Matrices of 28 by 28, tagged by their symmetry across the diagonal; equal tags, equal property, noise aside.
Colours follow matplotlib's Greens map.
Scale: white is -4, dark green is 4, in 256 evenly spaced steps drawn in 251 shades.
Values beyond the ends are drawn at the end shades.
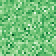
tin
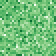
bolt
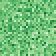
bolt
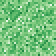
bolt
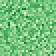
bolt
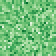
tin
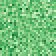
tin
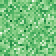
bolt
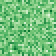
tin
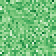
tin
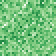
bolt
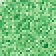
bolt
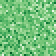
tin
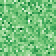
tin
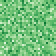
tin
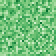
bolt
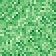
bolt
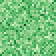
bolt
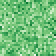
tin
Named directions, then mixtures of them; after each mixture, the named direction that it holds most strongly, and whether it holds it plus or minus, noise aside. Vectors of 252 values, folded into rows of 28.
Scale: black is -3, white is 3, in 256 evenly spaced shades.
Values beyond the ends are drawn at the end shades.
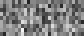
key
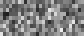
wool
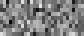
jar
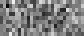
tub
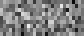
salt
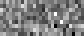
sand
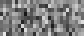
key, minus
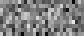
salt, plus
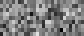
wool, minus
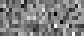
sand, minus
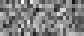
jar, plus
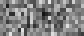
tub, plus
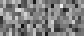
salt, plus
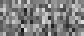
key, minus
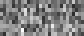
key, plus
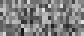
key, minus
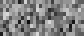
wool, minus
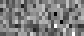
sand, minus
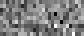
sand, minus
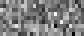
sand, plus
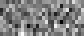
salt, minus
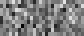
tub, plus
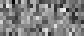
tub, minus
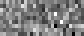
sand, plus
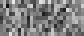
tub, plus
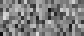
wool, minus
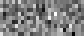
wool, plus
